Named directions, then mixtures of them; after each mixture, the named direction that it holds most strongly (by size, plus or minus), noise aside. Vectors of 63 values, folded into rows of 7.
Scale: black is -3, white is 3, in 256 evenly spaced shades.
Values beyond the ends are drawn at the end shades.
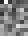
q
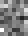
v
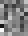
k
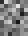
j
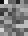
q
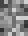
v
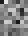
j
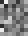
k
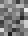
v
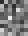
k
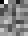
q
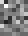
j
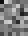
j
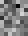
j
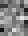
v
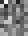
k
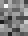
v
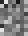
k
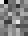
j
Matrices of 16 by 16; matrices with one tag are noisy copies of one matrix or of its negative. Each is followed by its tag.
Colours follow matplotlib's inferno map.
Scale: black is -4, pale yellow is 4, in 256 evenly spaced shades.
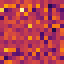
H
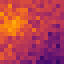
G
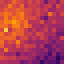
G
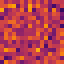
H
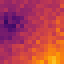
G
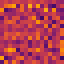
H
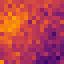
G
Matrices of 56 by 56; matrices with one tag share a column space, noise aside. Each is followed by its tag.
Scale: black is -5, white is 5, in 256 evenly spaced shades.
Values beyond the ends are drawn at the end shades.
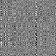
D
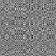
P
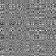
P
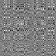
P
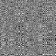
D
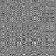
D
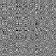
P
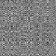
D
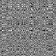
P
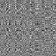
P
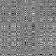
D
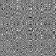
P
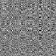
P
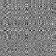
P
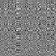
P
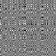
P
